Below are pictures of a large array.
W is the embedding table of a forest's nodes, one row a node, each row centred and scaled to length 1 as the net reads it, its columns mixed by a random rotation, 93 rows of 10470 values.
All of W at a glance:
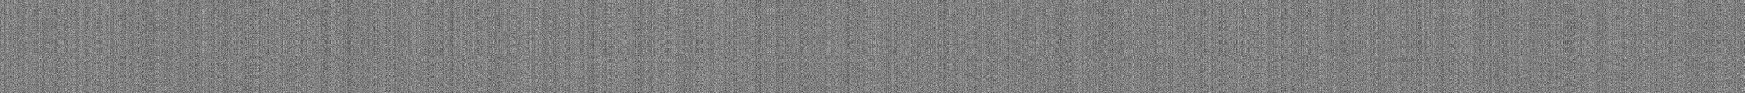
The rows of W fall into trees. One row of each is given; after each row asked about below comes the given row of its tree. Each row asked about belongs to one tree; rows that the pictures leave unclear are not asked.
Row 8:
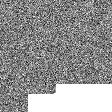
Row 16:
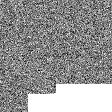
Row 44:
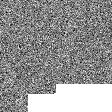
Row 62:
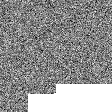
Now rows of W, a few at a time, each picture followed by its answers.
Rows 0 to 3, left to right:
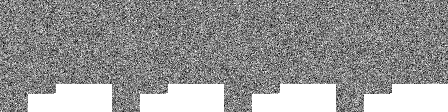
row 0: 16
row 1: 16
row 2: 16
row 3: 44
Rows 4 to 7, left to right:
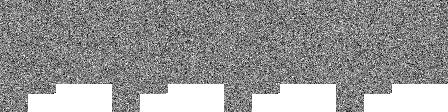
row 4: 62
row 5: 16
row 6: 62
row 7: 44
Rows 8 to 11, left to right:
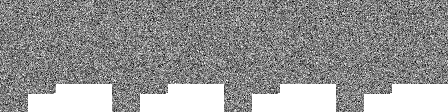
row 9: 62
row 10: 62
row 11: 62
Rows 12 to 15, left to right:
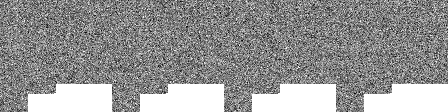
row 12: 16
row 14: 62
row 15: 16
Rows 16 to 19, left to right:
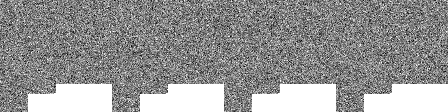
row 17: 44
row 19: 16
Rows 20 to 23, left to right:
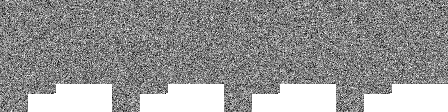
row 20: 62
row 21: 44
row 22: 62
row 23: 62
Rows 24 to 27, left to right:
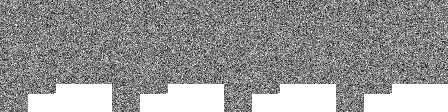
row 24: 16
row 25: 16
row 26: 62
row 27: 62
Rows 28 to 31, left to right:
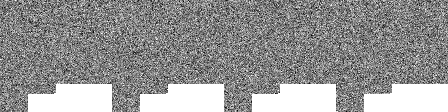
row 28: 62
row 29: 44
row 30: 62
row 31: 16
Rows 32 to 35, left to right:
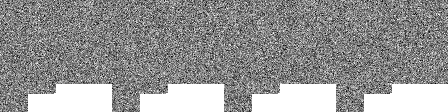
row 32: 8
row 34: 8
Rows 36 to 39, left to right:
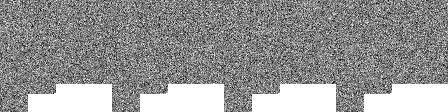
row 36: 44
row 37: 16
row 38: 8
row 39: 16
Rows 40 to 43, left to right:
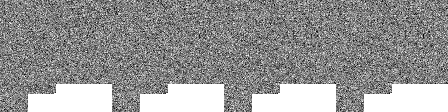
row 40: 62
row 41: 62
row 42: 62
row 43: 62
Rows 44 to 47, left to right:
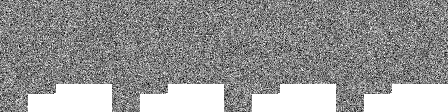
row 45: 16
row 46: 44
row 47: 8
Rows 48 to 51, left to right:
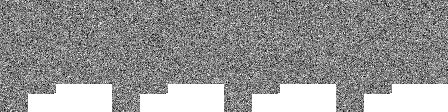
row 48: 62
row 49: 62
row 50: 62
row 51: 62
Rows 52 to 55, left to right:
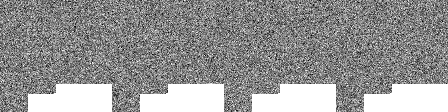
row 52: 62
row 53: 44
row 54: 62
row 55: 44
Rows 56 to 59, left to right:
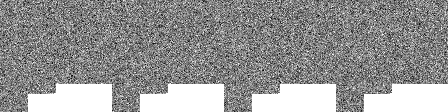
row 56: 16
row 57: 16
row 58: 16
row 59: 8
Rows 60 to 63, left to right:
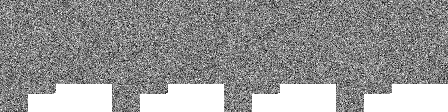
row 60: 8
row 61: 44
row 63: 16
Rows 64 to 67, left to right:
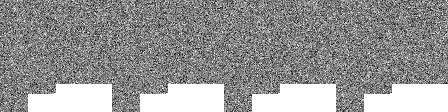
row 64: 16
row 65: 16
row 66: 8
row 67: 62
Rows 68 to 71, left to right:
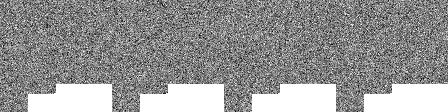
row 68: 16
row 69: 62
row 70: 44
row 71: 16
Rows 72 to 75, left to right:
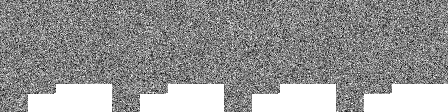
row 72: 44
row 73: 8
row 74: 44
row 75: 16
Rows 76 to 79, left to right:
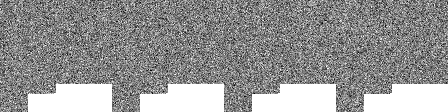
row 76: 16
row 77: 16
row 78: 8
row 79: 44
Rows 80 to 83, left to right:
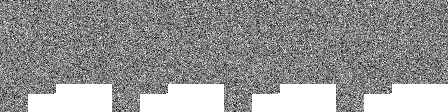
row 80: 44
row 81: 62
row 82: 16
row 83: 44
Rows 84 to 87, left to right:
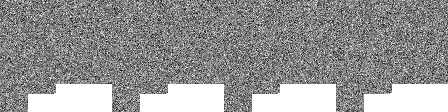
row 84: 62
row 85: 62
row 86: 8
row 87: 16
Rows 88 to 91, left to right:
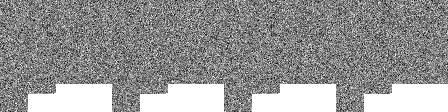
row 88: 16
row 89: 8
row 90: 16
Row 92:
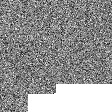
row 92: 44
